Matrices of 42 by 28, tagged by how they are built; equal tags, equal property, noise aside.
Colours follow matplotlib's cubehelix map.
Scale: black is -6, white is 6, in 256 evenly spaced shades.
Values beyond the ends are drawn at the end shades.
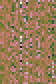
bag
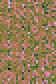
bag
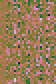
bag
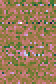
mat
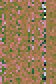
bag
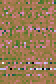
mat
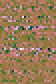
mat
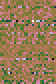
mat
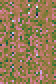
bag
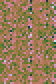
bag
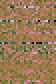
mat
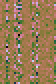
bag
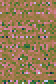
mat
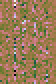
bag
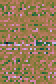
mat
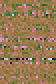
mat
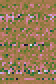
mat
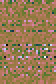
mat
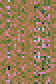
bag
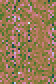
bag
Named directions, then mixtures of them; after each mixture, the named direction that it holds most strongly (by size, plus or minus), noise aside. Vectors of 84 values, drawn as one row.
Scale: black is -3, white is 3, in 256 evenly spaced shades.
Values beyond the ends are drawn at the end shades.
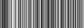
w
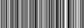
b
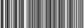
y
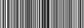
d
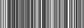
w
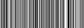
b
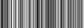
w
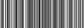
y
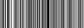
d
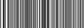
d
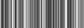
y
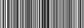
d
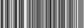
y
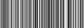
b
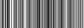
y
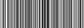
d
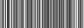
d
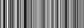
y
